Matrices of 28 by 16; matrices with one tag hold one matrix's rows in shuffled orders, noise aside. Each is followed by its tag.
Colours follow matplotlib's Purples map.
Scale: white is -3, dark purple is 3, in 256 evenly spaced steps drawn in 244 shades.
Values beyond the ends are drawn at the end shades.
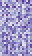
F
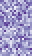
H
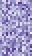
F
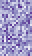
F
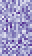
F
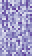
F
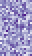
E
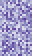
F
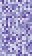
F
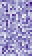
F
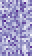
E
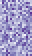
F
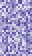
F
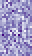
F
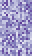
F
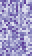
E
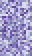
E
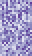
F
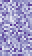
H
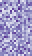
H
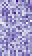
F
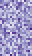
H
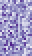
E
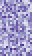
E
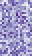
E
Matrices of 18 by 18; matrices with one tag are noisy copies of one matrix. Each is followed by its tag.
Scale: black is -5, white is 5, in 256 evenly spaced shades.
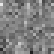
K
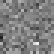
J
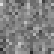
K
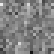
K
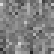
K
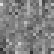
K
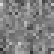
K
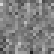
K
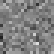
J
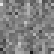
K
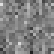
K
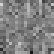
K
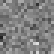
J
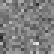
J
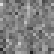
K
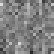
K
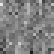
K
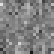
K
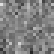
K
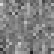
K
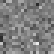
J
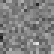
J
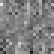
K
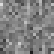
K
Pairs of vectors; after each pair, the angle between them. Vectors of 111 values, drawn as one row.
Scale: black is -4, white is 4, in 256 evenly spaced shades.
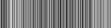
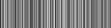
partly opposed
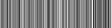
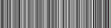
nearly parallel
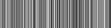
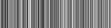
orthogonal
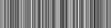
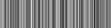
nearly parallel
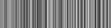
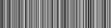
partly opposed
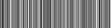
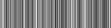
partly opposed
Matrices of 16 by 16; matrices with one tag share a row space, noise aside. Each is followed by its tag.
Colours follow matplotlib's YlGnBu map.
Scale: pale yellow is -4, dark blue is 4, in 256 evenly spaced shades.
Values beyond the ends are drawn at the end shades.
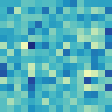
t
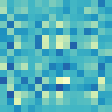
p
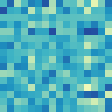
t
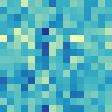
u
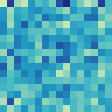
p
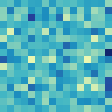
t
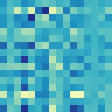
u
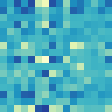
u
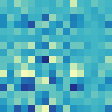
u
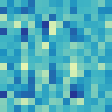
u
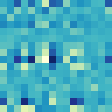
u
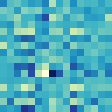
u
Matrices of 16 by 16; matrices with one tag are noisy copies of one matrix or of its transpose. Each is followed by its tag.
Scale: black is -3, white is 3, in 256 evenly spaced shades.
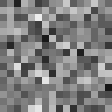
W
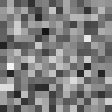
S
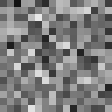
W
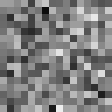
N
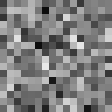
W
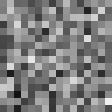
S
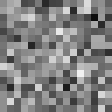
S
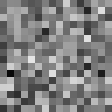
S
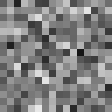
W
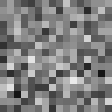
S
